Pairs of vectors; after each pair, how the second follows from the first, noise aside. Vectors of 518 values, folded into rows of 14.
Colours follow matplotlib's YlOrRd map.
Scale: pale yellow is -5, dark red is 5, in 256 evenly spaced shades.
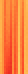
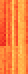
wrapped around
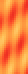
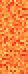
shuffled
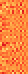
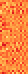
copied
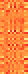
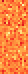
shuffled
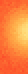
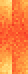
wrapped around
